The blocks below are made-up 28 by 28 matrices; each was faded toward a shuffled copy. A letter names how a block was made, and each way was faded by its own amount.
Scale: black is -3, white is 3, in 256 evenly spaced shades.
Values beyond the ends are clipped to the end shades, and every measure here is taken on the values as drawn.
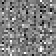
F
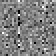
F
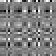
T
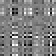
T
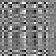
T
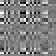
T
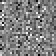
F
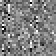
F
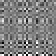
T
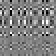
T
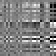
T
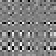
T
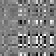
T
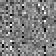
F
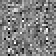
F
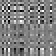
T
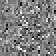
F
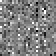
F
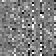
F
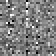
F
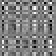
T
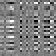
T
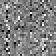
F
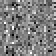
F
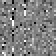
F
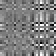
T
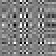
T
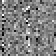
F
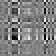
T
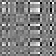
T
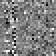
F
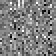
F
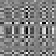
T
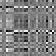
T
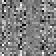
F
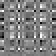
T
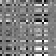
T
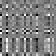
T
